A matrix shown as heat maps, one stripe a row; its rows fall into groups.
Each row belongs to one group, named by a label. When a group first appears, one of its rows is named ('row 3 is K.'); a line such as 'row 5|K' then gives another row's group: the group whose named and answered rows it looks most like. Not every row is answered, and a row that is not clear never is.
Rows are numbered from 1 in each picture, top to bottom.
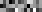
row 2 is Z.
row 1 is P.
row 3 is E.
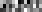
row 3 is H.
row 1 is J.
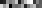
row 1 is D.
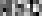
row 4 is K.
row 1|K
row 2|H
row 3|H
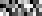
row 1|K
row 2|D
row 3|K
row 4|E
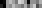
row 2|Z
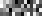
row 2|E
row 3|K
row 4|H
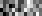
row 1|D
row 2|P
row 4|D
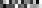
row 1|K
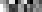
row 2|E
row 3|E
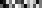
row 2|D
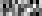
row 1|K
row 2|P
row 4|J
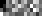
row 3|H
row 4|J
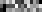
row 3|Z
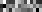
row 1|E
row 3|K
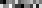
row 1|D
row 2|J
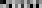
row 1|Z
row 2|K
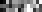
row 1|Z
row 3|D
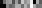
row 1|D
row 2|Z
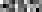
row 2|D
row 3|E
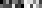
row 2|H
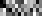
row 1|Z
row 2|D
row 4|E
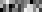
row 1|J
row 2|P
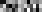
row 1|Z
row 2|K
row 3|E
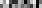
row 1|E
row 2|K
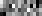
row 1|E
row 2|K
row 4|Z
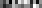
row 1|K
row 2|H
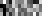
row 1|K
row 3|D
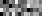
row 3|J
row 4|H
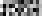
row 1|J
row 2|P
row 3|J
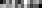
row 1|H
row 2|J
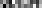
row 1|K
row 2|P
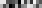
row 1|E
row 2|P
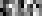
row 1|D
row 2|J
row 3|H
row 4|H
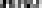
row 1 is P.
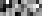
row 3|Z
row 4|J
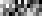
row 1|J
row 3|E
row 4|P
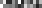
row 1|K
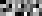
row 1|Z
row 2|K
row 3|H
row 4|J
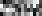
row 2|E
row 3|J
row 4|D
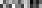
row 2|K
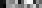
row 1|D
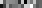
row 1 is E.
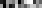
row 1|D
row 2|P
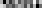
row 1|P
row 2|E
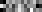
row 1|Z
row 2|E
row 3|Z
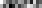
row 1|E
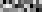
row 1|P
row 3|E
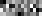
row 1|Z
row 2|P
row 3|J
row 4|J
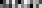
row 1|H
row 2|K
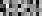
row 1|K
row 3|Z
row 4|P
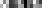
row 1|E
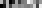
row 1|P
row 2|Z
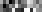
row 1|P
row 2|D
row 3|H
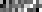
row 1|P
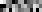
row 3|K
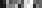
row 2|D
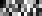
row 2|D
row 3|E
